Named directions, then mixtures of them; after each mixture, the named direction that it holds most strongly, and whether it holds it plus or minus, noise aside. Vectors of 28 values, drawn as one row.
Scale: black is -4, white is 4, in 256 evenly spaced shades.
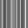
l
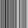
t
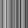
l, minus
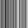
t, plus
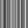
l, plus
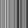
t, minus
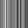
t, minus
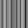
l, minus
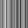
l, minus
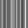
l, plus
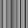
l, minus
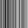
t, plus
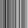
t, plus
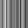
l, minus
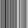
t, plus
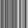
t, plus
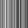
t, minus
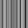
l, minus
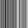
t, plus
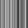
t, minus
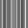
l, plus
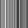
t, minus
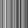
t, minus
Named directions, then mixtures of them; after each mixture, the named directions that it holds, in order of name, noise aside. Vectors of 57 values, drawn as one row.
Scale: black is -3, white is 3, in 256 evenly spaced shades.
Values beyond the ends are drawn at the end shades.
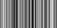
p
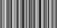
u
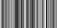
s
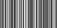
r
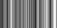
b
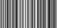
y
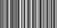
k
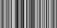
s, u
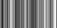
b, s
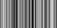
p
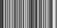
b, r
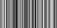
p, r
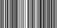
k, r, y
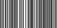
r, y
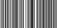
r, s, y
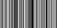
p, r, s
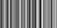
b, k, u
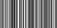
p, r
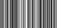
k, r, y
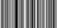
s, y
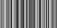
s, u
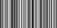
k, p, r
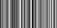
k, p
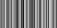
s, u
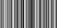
r, s, u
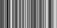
b, y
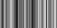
b, p, s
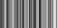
b, u
